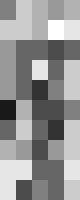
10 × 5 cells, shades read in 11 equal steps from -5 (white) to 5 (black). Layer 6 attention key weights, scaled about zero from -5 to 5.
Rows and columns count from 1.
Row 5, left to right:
-1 1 3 0 -3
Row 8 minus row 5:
-1 -2 -1 -1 0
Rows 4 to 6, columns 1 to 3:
-1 1 -4 / -1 1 3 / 4 -2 2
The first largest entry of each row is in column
1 3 4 2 3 1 4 3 3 2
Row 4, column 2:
1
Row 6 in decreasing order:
4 2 2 0 -2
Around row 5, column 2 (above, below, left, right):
1 -2 -1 3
